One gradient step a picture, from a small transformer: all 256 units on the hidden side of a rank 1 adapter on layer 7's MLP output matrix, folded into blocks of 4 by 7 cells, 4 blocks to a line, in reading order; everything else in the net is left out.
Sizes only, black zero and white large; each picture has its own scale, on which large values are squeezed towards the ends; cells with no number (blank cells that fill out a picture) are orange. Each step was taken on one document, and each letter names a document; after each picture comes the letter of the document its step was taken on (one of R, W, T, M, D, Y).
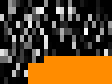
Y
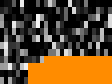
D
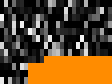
D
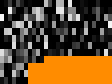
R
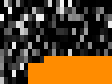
R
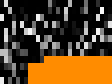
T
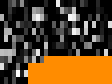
Y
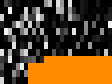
R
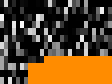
D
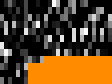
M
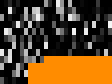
R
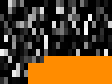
Y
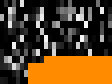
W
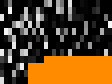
R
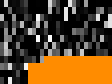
D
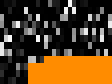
M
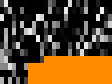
T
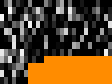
R
